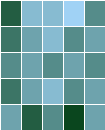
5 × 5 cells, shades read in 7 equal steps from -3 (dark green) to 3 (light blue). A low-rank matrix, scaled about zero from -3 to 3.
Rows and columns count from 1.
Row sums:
5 3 2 3 -3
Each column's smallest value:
-2 -2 0 -3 0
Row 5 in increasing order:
-3 -2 0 1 1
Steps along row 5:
down up down up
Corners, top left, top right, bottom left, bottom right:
-2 0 1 1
